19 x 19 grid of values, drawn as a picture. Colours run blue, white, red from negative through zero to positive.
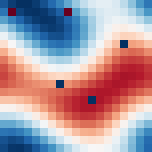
Calmest part: middle right. Odd rows or columns: none. Ninth with the lowest average: top left. Lone odd cells: 5, 2 higher and 3 lower than their neighbours. Ninth with the highest average: middle right. Stripes: none.
